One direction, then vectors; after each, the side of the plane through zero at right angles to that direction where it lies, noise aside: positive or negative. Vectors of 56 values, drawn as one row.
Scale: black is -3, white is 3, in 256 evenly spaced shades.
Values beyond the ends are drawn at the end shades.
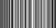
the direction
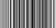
negative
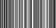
positive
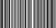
positive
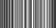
positive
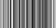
negative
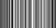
positive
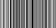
negative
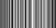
positive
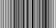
negative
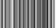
negative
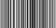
negative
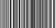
negative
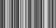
positive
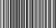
negative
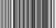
negative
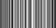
positive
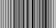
negative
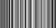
positive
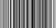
negative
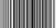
negative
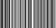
positive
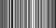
positive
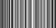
positive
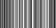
positive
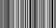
positive
